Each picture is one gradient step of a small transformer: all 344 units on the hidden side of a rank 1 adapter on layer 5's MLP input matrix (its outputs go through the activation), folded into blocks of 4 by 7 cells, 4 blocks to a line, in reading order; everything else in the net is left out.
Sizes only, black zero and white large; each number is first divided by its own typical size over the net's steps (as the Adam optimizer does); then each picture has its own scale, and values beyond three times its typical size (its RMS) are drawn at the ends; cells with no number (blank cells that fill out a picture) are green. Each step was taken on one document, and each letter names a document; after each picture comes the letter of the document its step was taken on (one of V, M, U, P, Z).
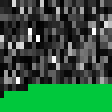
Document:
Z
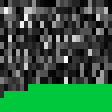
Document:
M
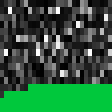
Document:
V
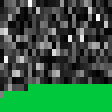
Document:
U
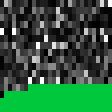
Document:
V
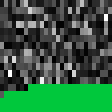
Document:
M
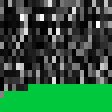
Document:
Z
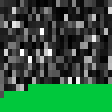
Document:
U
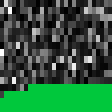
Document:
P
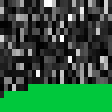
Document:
Z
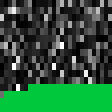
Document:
V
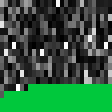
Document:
P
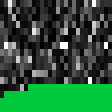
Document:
P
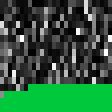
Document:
U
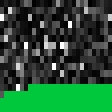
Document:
V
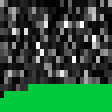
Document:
V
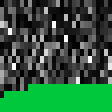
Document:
M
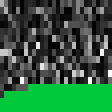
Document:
M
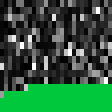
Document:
Z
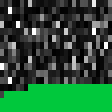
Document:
P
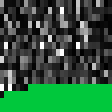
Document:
U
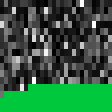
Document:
U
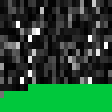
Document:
P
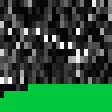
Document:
P
